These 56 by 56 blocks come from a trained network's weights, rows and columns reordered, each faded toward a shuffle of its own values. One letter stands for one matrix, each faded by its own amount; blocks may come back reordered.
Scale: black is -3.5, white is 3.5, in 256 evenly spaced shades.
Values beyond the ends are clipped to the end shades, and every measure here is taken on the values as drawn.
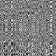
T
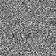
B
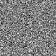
B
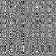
T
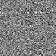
B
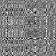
T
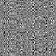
T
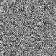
B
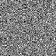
B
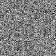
B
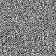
B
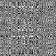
T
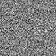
B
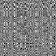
T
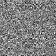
B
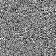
B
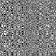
T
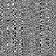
T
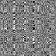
T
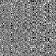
T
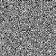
B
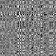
T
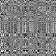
T
